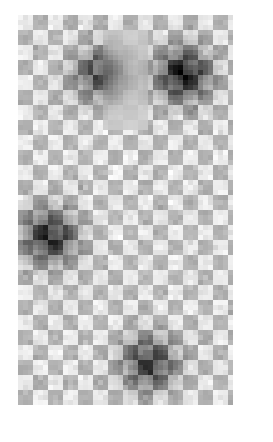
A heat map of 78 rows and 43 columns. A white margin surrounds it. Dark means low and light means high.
Odd patch: calmer, in the top middle. Dips: four. Calmest part: top middle. Lone odd cells: none.
